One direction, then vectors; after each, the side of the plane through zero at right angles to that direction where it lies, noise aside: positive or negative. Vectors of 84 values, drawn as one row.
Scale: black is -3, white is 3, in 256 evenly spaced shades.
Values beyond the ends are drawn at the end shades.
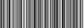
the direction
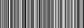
negative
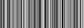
positive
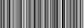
positive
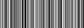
negative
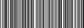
negative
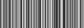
positive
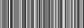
negative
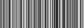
positive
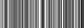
negative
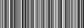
negative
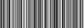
positive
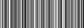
negative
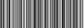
positive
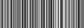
negative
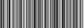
positive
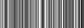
negative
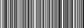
negative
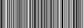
positive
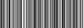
positive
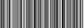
positive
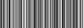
positive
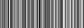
negative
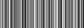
negative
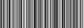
positive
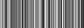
negative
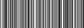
negative
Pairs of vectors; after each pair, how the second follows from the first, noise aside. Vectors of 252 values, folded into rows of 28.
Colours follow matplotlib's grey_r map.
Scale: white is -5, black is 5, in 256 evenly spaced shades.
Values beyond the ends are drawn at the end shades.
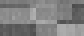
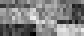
scaled up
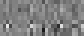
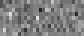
shuffled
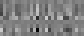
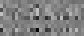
sign-scrambled
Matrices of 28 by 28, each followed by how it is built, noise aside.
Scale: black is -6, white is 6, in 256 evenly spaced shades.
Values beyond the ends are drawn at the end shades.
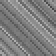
Toeplitz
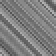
Toeplitz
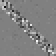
banded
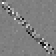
banded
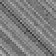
Toeplitz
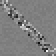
banded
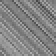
Toeplitz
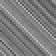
Toeplitz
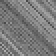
Toeplitz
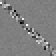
banded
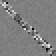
banded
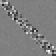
banded
